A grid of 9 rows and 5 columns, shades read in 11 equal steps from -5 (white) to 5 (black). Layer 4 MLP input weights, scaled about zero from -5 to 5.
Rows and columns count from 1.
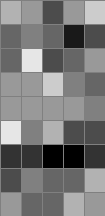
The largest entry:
5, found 2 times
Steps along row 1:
up up down down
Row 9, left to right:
-1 1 1 -2 -1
